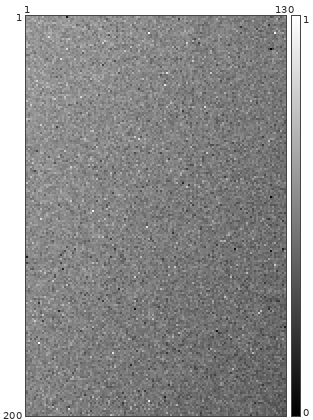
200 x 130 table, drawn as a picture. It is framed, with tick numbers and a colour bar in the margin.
Neither half mirrors the other. Fine speckle covers the field. The bottom right is the ninth with the lowest average. The field climbs toward the top left. No regular stripes run through it.
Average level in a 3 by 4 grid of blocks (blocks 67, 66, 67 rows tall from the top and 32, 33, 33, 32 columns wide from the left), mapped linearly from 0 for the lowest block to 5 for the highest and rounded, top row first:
5432 | 4321 | 3210
